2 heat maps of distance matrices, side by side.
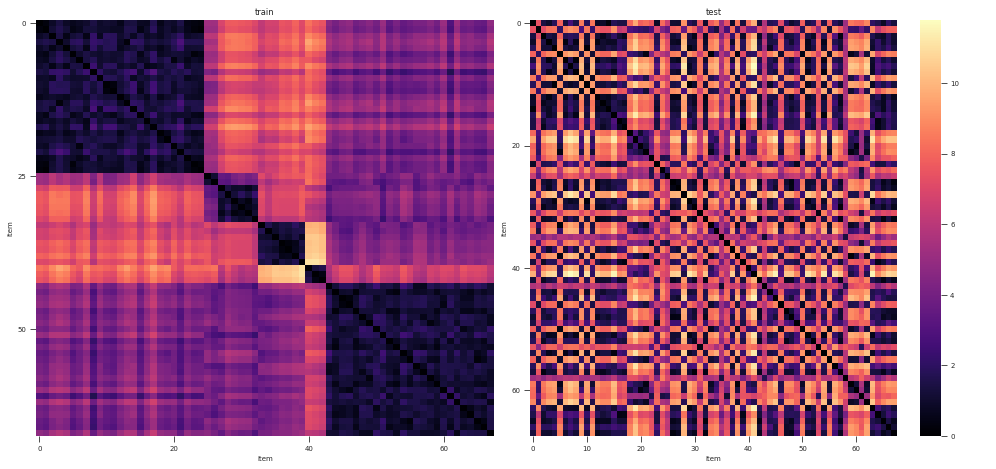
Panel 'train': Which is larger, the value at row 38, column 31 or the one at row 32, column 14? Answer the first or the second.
the second
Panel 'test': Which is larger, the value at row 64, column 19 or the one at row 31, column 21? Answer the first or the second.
the first
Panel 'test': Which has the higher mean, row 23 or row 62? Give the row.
62
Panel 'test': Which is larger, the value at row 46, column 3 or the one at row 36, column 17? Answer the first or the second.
the first
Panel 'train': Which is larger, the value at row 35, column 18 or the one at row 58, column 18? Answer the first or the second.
the first
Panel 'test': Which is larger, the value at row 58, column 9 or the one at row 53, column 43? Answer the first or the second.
the second
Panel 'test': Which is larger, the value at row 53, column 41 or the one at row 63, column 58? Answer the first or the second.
the first
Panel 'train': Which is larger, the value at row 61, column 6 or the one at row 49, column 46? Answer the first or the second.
the first
